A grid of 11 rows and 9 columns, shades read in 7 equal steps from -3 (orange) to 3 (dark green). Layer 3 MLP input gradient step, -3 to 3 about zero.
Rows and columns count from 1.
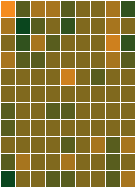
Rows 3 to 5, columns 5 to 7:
0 0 0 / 0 0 0 / -2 0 1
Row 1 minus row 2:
-2 -2 -2 -1 -1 0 0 0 2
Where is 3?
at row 2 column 2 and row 11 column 1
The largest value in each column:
3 3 1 1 2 0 1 1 2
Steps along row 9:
same same same up down down up down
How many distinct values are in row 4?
3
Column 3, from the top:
-1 1 -1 1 0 0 0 0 0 0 0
